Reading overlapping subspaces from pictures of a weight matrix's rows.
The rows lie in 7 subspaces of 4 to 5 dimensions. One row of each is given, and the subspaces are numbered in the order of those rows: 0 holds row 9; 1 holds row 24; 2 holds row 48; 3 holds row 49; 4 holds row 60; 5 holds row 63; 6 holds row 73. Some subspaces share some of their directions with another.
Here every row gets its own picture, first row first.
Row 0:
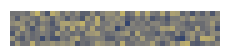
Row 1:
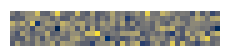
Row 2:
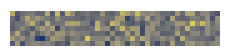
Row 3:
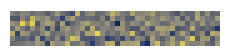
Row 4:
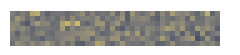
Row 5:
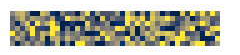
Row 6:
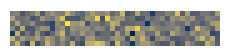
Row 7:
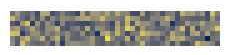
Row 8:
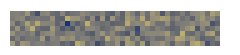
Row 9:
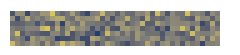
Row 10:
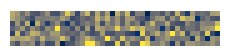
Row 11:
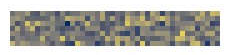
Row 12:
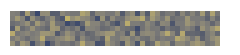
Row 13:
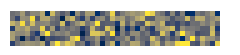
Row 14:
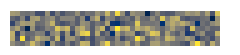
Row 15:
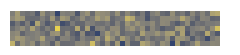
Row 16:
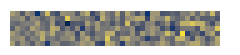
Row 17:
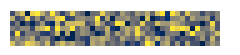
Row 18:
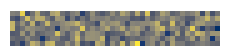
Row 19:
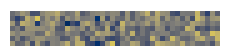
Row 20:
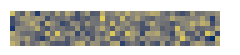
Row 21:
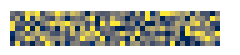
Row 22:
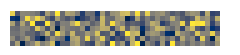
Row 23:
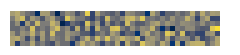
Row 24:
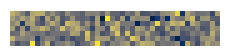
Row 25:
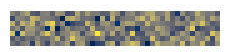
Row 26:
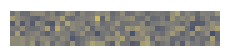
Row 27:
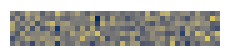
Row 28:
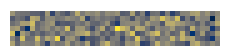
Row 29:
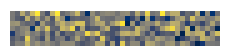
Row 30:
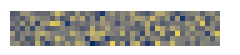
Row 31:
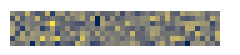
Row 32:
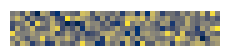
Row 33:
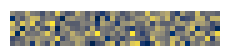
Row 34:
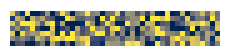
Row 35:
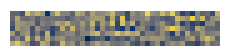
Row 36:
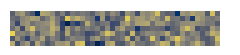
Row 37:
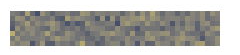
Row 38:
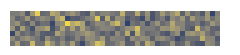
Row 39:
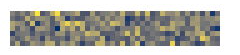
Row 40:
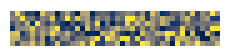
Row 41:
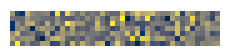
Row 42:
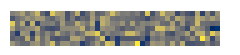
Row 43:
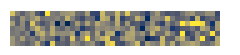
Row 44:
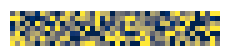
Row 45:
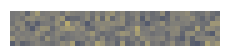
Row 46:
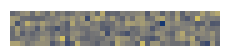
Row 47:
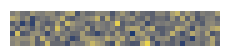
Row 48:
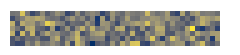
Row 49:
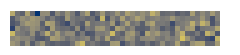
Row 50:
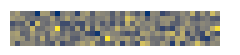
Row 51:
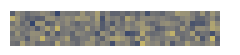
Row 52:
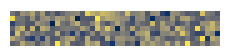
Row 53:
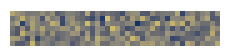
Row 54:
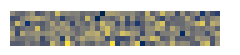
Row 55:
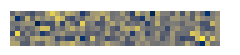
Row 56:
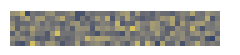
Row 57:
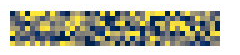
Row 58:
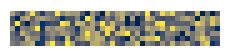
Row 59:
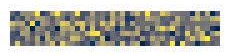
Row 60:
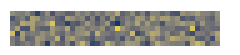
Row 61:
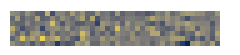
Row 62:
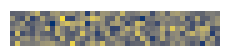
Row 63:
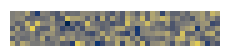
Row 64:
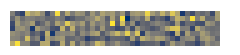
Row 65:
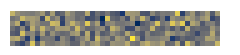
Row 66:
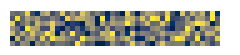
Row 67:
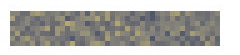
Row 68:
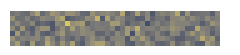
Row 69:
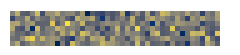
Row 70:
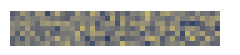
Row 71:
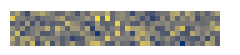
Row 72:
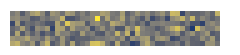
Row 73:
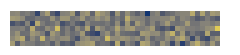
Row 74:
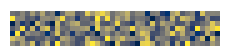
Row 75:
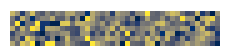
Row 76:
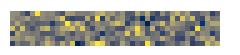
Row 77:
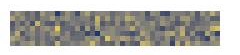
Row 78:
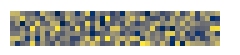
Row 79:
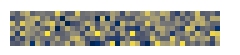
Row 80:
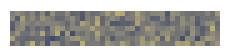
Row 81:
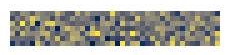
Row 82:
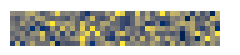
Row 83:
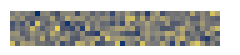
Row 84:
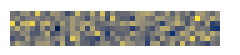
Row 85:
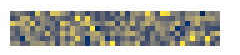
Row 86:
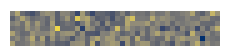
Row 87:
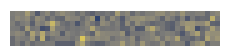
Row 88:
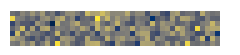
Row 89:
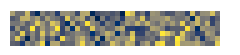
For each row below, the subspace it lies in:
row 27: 4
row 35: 3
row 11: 5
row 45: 5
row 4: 0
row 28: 4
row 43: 2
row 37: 3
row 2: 3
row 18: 2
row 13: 6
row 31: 4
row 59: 1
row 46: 5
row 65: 1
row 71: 1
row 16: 2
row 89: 1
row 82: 4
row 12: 2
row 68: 0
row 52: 6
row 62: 1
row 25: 1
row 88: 6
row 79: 0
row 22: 3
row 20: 3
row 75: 5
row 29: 0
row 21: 4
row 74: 6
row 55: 0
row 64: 3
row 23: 1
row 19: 0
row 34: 0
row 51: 3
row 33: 6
